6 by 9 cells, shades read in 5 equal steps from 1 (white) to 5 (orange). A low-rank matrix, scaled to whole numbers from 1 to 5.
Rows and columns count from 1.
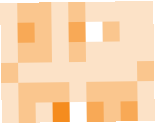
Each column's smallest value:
2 2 2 2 1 1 2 2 2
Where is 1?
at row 2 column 6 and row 6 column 5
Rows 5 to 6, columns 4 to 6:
3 2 3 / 5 1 4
